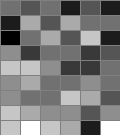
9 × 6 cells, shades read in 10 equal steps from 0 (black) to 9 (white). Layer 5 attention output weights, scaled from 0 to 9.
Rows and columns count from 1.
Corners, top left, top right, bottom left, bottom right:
4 1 7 9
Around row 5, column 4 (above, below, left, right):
4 4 5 2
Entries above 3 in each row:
2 4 3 3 4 6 5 5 5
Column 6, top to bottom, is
1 4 1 3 4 4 3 5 9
